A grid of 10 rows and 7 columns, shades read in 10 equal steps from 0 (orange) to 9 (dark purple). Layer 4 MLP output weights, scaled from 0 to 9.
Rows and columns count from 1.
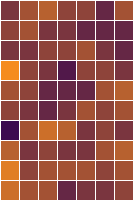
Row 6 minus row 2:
0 2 1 0 -3 -2 -3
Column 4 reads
5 6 5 8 7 6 3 6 4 7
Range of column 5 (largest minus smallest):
3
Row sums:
34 42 39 35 37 37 35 33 27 34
